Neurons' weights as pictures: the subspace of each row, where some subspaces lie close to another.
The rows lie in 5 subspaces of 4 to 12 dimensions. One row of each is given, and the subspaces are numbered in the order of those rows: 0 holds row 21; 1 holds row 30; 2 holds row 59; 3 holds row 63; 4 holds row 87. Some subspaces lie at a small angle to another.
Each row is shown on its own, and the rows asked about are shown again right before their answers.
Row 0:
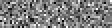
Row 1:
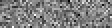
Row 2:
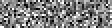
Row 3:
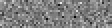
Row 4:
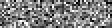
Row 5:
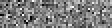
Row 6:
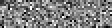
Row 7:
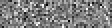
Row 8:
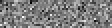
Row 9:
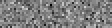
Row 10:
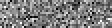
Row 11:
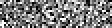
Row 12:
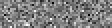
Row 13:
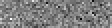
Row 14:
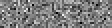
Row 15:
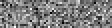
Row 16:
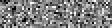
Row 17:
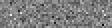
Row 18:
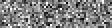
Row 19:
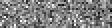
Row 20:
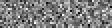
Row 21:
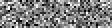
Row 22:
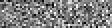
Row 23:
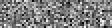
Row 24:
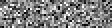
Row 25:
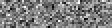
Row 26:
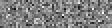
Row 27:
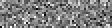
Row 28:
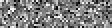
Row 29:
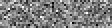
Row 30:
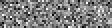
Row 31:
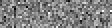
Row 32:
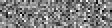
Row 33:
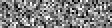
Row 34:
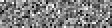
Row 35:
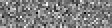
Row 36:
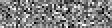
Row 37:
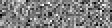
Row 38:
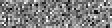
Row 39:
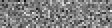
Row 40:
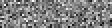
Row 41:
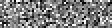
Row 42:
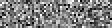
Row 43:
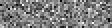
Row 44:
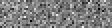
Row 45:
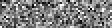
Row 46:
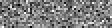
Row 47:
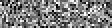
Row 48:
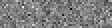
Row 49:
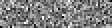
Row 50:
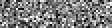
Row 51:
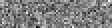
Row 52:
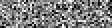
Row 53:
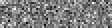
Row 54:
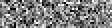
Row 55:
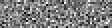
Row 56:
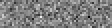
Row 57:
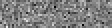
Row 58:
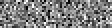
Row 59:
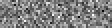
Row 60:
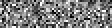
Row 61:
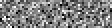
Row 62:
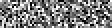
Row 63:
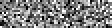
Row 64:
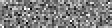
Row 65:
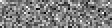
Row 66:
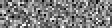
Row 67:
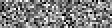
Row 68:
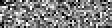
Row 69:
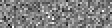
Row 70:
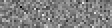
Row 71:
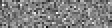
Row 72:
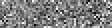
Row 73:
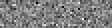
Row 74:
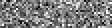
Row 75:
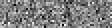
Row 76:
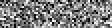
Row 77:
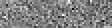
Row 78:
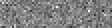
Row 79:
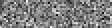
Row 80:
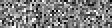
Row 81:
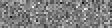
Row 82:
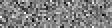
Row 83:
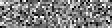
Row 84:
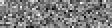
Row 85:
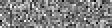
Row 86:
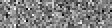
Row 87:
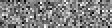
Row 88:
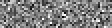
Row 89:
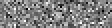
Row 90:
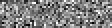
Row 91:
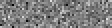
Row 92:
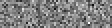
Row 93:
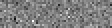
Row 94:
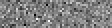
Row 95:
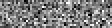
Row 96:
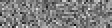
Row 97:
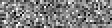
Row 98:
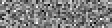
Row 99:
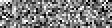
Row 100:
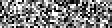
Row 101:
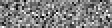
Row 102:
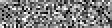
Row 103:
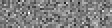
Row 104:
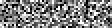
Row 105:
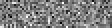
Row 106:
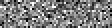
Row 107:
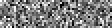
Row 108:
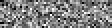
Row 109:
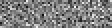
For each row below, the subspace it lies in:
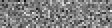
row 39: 0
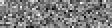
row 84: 2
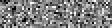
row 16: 0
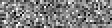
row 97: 4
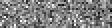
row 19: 1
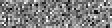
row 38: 2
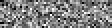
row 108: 2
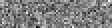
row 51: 2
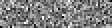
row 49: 3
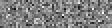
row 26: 1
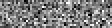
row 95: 4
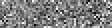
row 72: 2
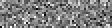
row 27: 2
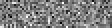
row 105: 2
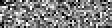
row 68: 3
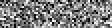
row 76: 4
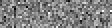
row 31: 3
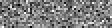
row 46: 0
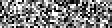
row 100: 2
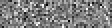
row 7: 4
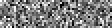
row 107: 3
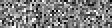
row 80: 2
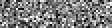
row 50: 4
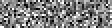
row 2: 3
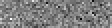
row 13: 2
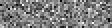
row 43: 0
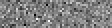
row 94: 4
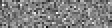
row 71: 4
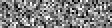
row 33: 4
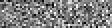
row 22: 4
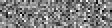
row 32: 4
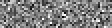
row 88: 3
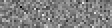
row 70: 4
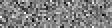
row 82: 4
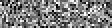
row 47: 2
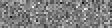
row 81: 4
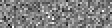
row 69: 3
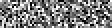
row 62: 2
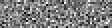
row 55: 0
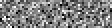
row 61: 3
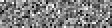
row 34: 4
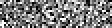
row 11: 0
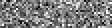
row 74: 4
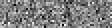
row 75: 4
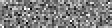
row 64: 3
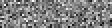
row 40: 4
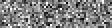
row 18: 4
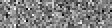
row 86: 1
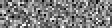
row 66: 4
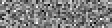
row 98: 4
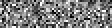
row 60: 2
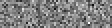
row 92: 2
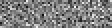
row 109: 1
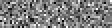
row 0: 2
